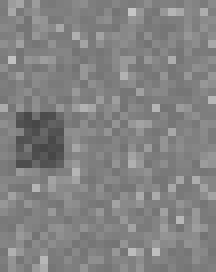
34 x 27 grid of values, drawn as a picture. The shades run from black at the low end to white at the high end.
Stripes: none. Odd patch: lower, in the middle left. Histogram: heavy tails on both sides. Ninth with the lowest average: middle left.
